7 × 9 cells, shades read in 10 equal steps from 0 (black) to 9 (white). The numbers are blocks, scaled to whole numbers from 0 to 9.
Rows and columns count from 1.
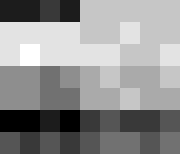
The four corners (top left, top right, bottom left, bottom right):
1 7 3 4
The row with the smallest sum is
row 6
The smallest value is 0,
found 3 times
